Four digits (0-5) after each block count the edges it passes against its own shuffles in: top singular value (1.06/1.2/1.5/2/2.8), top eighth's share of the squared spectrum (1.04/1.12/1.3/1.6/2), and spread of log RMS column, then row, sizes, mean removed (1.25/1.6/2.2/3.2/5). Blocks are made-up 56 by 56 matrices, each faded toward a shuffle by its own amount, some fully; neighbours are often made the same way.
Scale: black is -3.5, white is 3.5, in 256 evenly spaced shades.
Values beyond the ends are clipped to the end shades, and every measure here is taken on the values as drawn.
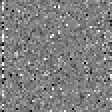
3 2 2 0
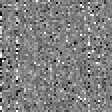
2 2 2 0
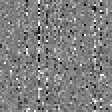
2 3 3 0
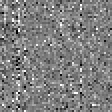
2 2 3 0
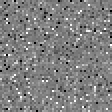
1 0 0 0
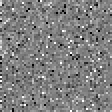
1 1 1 0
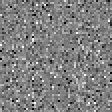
1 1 1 0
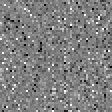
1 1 1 0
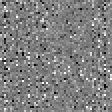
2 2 2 0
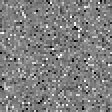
0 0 0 0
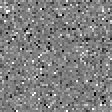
0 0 0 0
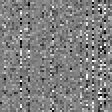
2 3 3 0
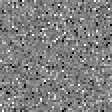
0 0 0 0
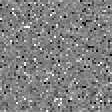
0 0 0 0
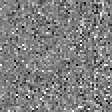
1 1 2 0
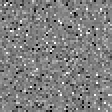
0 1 0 0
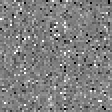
1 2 1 0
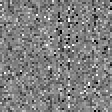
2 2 2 0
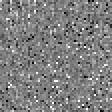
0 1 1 0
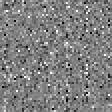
1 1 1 0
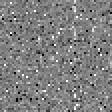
1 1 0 0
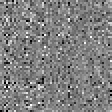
4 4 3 2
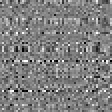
4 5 2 3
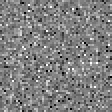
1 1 0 0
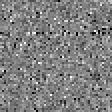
3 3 0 1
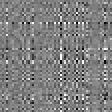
5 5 4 3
